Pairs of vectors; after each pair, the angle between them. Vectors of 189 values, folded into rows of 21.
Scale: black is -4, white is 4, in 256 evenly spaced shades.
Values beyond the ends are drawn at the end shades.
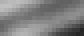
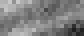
nearly parallel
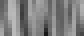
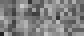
partly opposed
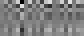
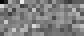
partly opposed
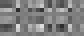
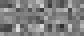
nearly parallel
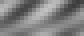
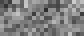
partly opposed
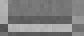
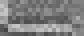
nearly parallel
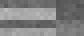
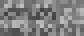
partly opposed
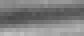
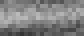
nearly opposite
